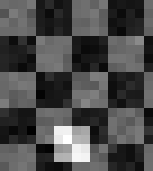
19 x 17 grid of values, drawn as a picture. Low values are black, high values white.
A checkerboard runs through the table. Values change most from cell to cell in the bottom middle. Overall the values sit about 30% of the way up the scale. In the bottom middle lies a patch that is higher than the rest. The ninth with the highest average is the bottom middle.
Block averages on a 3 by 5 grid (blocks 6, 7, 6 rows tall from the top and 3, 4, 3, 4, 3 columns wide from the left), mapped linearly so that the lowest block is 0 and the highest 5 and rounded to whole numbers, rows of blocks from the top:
10000 / 10000 / 01500
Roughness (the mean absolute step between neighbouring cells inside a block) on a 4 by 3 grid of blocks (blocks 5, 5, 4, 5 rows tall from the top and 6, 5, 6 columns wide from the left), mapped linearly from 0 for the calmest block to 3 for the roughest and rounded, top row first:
001 | 001 | 001 | 031
